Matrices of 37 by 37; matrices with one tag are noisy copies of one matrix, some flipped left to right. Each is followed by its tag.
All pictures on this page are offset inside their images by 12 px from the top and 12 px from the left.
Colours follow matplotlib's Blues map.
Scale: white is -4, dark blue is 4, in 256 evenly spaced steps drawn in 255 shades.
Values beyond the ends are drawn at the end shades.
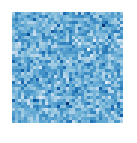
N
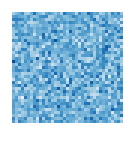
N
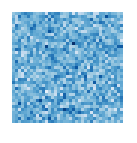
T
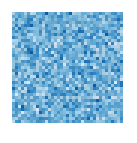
N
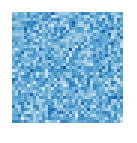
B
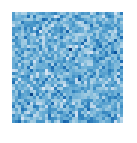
B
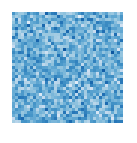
B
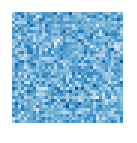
N
